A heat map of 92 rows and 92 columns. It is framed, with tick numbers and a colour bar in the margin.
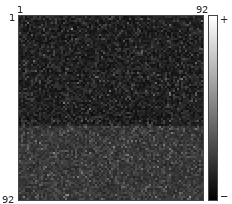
There are no regular stripes. Overall the values sit about 20% of the way up the scale. A horizontal seam about 60% of the way down splits the table, and the bottom part is higher.
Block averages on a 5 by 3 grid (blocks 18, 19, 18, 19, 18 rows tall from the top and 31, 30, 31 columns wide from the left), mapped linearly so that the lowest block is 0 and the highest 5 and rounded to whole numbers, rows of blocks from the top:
000 | 000 | 000 | 555 | 555
